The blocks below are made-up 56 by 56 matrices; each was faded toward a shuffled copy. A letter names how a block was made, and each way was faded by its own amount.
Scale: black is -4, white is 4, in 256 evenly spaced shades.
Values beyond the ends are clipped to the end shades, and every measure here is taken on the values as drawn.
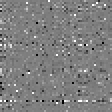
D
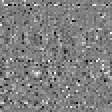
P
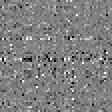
P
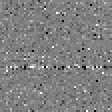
P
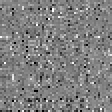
P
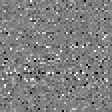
P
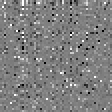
D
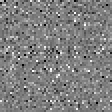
P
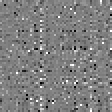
D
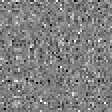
P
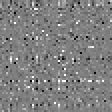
D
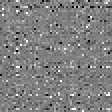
P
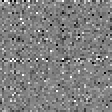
P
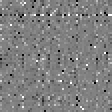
D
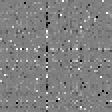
D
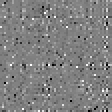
D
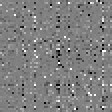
D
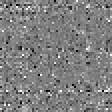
P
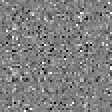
P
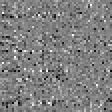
P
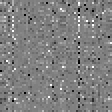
D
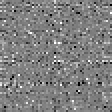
P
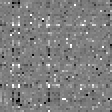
D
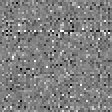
P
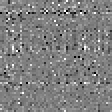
P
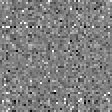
P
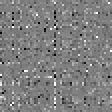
D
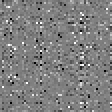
D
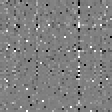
D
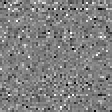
P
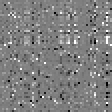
D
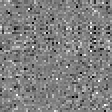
P
